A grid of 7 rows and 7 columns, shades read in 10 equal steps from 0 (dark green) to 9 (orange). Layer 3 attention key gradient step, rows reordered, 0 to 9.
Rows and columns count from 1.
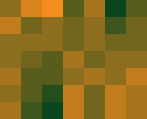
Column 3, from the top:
9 5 5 3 3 1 0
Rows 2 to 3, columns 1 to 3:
7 4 5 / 5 5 5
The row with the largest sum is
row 5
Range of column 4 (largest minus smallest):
4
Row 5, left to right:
6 3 3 5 6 5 7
